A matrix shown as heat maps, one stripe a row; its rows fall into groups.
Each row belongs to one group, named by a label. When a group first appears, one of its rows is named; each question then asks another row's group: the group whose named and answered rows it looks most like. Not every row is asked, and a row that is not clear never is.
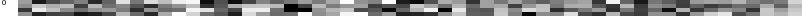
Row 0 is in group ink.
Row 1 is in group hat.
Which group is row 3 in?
ink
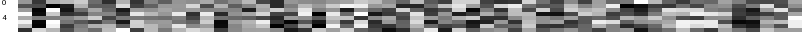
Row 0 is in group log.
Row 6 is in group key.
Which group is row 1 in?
ink
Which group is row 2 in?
key
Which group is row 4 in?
log
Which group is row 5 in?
key
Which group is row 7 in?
hat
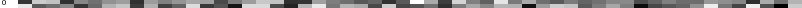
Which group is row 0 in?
hat
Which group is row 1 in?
ink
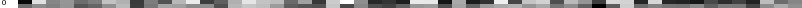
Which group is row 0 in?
hat
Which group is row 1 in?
hat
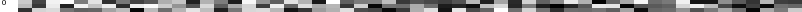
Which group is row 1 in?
key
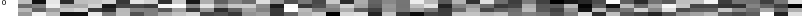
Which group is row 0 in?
key
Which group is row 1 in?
log
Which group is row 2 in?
log
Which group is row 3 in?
ink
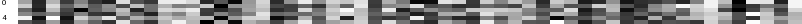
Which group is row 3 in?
ink
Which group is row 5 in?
ink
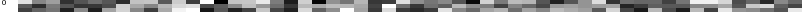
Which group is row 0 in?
key
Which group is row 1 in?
ink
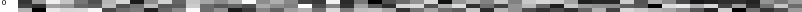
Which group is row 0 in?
hat
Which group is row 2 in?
log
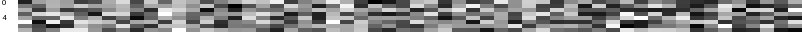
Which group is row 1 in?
log
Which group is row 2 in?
ink
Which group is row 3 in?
hat
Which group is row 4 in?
log
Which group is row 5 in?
key
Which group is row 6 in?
ink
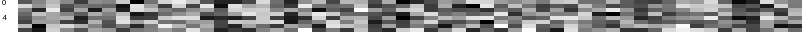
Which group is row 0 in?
ink
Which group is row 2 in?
key
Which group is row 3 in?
hat
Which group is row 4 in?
ink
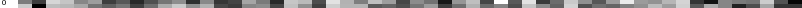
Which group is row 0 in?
log
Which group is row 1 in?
log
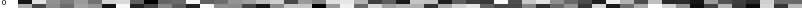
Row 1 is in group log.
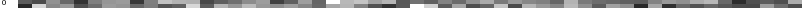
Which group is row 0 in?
ink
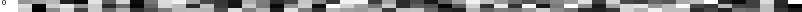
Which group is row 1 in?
log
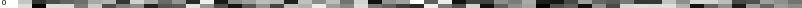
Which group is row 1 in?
log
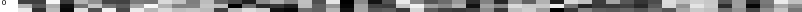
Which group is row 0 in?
key
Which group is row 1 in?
key
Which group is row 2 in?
key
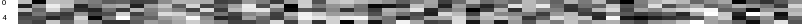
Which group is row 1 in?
hat
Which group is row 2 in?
key
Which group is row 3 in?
ink
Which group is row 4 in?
ink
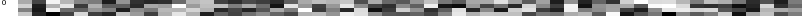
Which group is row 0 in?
log
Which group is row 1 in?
log
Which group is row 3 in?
ink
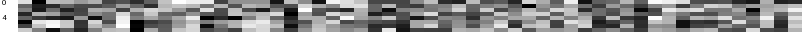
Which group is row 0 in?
log
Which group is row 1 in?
ink
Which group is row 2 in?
key
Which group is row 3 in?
hat
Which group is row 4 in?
ink
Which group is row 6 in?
hat
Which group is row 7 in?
ink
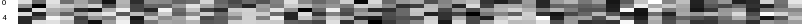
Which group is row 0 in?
log
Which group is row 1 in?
log
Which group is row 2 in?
hat
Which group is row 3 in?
key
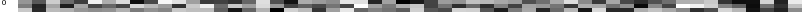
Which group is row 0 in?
ink
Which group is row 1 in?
key
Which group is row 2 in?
log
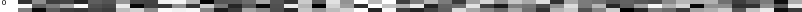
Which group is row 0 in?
ink
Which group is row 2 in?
ink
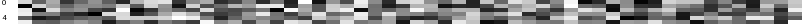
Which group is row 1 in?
hat
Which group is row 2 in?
log
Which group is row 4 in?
ink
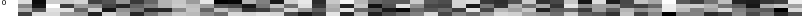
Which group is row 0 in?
log
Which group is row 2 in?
log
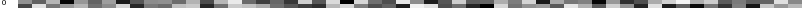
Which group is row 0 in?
key
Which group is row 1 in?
hat
